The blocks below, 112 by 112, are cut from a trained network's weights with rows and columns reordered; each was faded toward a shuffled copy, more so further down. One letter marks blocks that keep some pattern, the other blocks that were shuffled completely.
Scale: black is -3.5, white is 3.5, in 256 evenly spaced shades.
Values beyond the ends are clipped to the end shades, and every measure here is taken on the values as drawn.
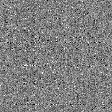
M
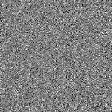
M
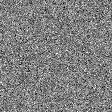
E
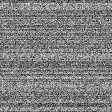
M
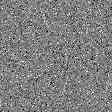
E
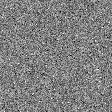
E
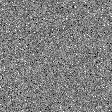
E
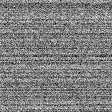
M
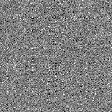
M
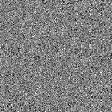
M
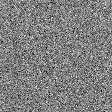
E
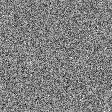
E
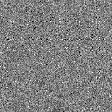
M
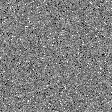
E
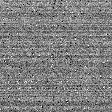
M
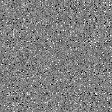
M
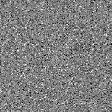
M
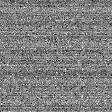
M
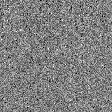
M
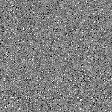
M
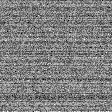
M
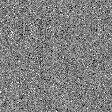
M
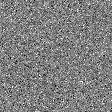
E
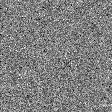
E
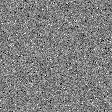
E
